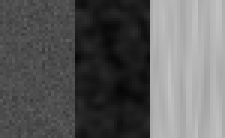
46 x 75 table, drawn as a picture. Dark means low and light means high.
It is made of 1 by 3 panels. Panel 1,1: low, fine-grained, faint in contrast. Panel 1,2: very low, blotchy, faint in contrast. Panel 1,3: high, streaked downward, faint in contrast.
